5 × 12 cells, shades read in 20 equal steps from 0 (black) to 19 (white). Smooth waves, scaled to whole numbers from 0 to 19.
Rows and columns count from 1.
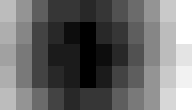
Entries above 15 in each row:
1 1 1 1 2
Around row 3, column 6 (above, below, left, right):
0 0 2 1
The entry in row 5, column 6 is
4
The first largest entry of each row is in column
12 12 12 12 12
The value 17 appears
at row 3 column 12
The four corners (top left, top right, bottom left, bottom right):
14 19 14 19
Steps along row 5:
down down down down up same up up up up up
